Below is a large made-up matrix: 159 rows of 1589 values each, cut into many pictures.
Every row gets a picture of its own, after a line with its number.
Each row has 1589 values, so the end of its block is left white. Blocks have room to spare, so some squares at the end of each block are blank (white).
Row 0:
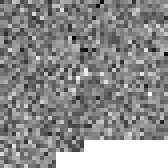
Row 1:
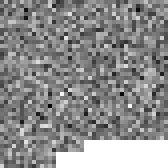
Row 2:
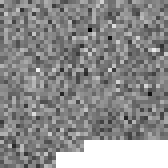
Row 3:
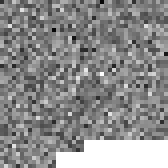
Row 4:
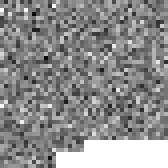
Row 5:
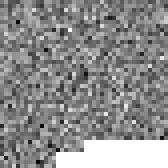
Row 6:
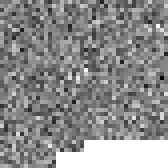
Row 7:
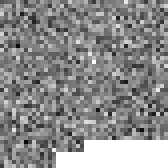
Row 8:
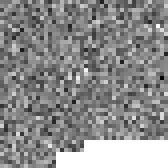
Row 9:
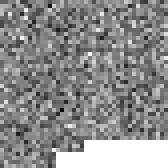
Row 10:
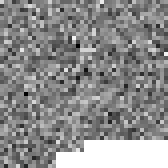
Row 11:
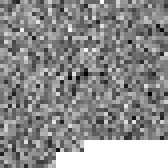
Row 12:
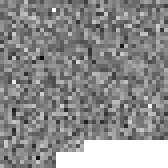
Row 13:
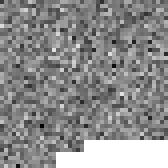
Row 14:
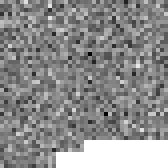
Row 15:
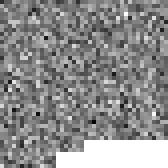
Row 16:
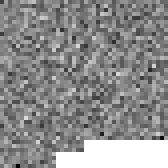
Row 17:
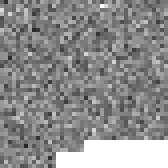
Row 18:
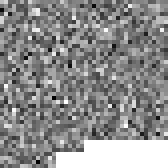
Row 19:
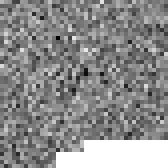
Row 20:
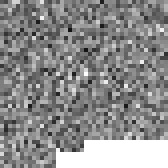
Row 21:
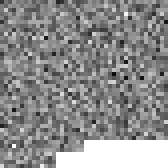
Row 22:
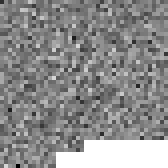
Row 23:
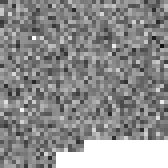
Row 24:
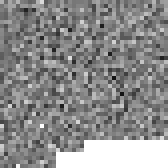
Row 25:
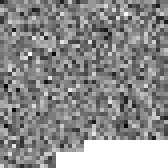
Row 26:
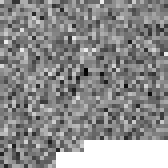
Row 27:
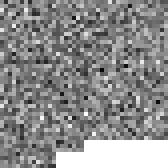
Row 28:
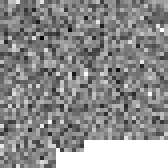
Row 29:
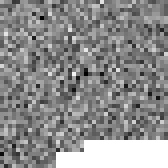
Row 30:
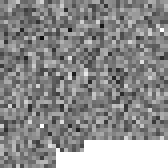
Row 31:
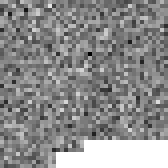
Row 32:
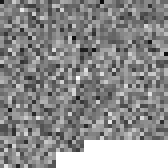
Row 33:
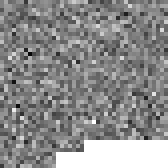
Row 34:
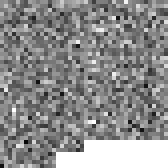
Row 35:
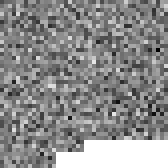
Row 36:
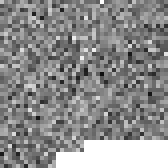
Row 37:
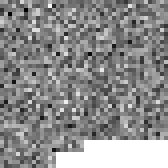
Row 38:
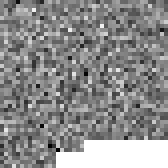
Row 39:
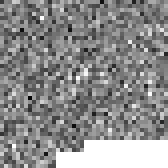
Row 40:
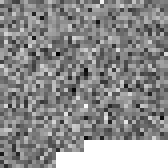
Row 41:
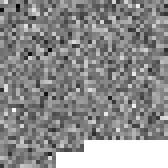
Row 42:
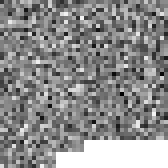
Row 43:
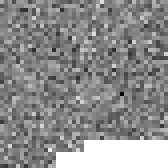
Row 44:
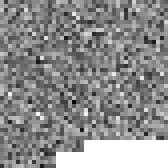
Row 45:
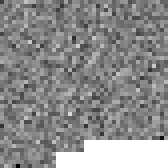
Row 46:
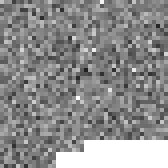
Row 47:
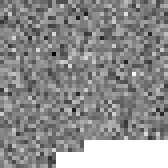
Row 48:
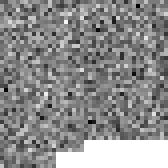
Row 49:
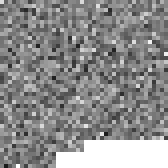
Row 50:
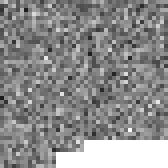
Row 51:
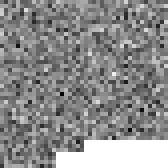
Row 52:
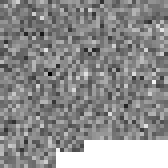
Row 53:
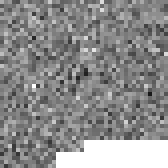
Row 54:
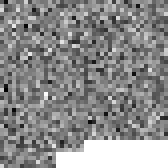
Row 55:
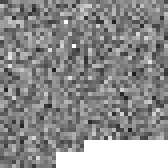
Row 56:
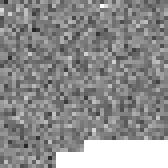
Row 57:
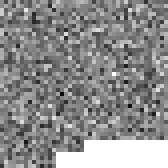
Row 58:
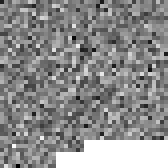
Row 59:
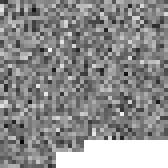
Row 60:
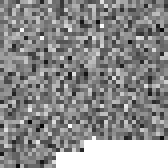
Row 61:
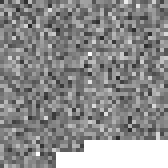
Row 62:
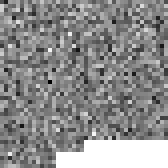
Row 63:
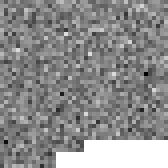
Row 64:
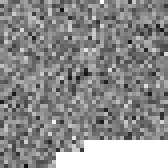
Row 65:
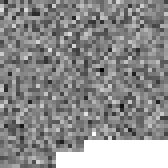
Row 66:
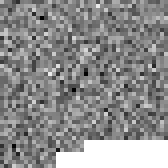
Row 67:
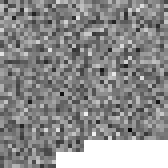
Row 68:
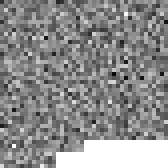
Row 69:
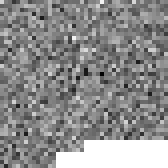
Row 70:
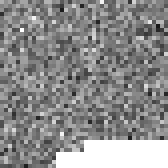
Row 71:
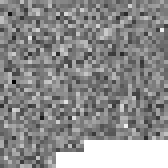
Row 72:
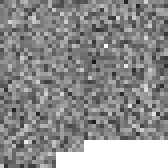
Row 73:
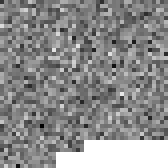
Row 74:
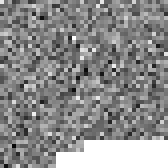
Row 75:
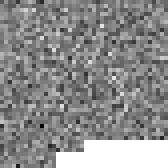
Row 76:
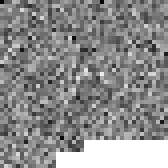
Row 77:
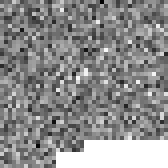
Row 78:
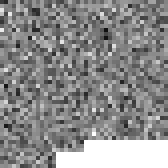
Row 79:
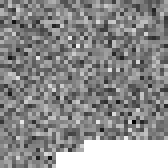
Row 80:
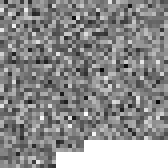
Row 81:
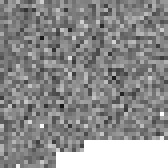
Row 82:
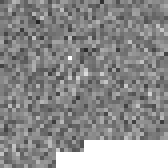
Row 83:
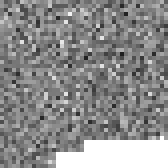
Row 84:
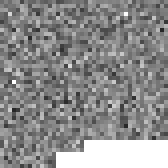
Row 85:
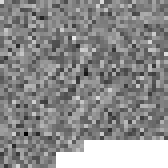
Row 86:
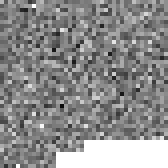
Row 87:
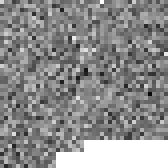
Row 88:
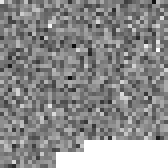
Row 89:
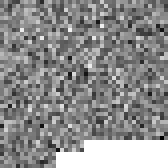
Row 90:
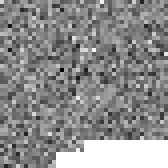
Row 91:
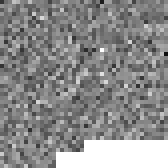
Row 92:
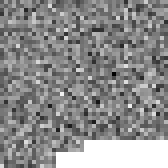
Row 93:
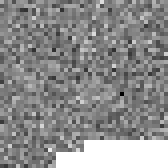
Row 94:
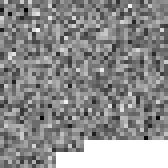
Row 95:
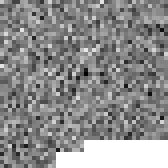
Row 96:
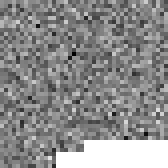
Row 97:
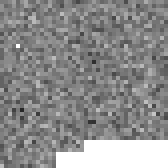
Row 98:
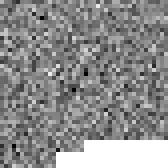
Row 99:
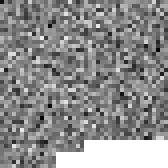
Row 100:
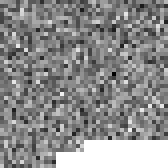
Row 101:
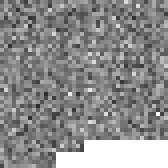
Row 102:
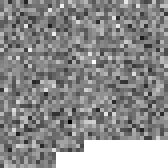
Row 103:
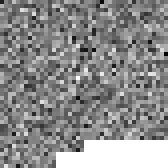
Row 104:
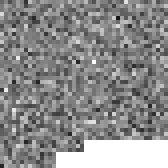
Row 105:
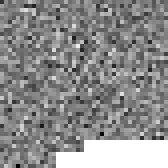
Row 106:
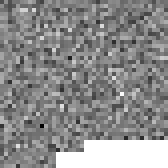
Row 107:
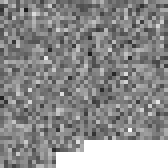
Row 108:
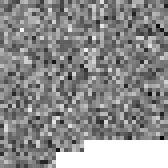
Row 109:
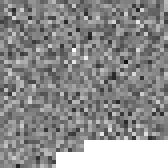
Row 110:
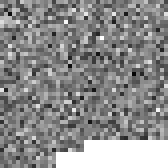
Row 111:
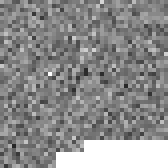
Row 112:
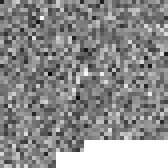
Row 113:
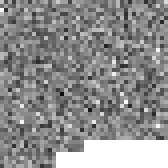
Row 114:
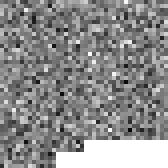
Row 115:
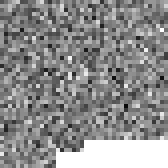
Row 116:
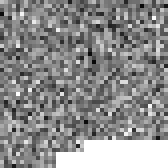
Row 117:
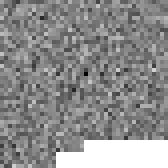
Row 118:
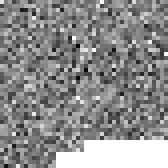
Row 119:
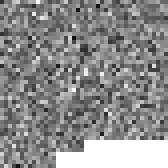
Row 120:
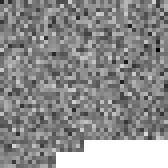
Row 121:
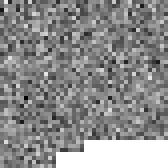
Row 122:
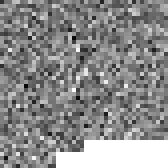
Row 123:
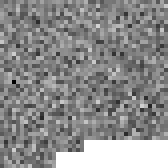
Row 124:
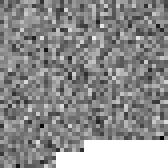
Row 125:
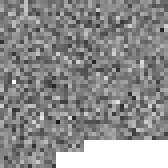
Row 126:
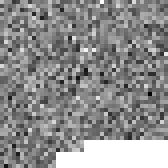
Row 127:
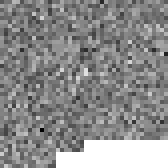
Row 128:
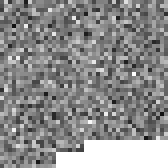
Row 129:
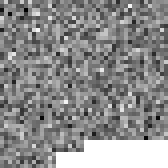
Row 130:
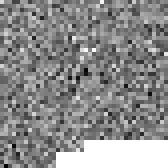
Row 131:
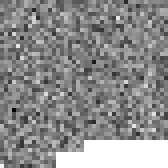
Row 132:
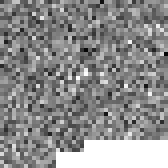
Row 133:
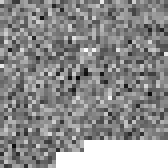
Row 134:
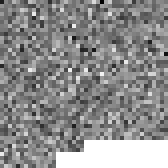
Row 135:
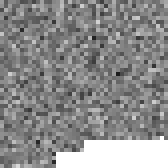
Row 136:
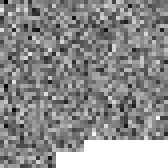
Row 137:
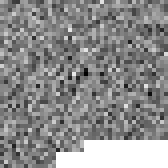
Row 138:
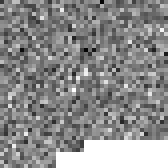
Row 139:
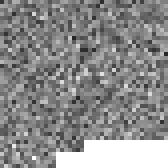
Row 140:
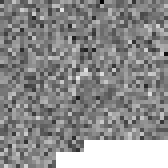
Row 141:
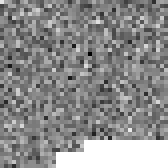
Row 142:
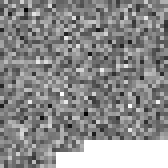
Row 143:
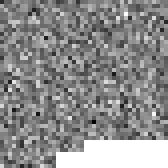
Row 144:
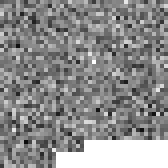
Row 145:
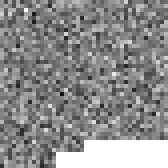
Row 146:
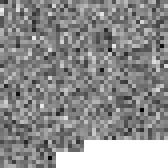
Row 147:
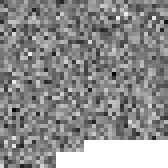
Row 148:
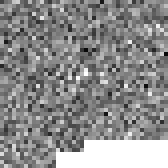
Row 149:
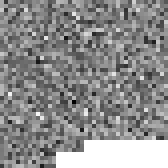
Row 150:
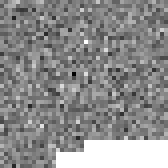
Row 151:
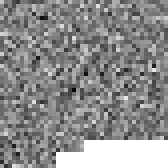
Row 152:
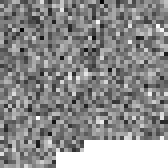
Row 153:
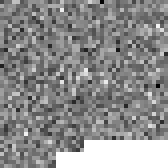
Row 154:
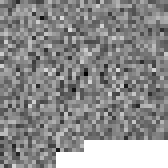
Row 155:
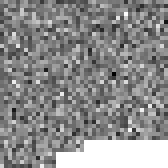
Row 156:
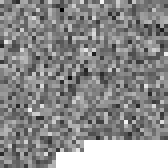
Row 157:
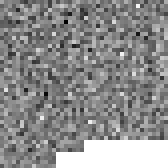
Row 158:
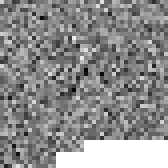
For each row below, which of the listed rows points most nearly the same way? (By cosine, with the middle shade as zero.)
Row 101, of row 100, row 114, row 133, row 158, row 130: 114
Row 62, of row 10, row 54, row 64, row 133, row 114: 54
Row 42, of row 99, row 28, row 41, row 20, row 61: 99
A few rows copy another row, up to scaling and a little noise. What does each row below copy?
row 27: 80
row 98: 66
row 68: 21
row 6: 8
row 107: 50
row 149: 44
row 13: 73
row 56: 17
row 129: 94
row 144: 7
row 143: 15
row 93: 43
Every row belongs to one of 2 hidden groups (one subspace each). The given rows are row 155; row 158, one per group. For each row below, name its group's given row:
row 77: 158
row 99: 155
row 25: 155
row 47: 155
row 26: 158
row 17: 155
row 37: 155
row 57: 155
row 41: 155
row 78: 155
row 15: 155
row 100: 155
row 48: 155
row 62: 155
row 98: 158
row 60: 158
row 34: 155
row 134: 158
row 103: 158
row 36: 158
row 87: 158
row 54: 155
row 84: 155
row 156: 158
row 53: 158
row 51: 155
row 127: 158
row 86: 158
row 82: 158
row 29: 158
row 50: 155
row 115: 158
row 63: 155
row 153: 158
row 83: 155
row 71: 155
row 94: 155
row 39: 158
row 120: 155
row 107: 155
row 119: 158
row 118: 158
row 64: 158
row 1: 155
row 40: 158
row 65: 155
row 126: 158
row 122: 158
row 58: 158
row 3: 158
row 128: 155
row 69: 158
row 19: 158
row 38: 158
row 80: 155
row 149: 155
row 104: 155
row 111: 158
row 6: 158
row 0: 158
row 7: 155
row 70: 158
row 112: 158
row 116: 155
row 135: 158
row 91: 158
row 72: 155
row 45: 158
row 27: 155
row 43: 158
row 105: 158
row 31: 155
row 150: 158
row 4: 155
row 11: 158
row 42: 155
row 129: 155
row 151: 158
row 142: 155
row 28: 158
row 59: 155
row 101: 155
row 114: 155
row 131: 155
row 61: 155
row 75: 158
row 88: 155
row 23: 155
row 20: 158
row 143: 155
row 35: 155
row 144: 155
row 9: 155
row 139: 158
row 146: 155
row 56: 155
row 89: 158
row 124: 158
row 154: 158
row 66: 158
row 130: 158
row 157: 155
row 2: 158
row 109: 155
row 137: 158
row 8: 158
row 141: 155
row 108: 158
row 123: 155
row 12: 155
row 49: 158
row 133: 158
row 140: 158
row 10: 158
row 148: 158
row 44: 155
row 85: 158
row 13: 158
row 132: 158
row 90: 158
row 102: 155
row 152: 158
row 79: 155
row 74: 158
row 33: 155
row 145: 155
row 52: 158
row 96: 155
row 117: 158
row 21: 155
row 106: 158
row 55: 155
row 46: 158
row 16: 158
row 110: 155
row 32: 158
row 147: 155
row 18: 155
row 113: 155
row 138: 158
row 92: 155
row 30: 158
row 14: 155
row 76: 158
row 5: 158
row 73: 158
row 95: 158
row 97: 155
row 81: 158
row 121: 155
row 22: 158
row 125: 155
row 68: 155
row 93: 158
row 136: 155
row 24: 158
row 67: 155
